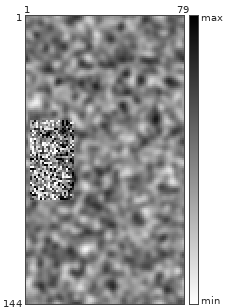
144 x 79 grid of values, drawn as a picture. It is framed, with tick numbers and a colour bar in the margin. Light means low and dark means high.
Roughest part: middle left. Slope: none. Odd patch: rougher, in the middle left. Mirror symmetry: none. Grain: blotchy. Stripes: none. Average level on the scale: 50%.
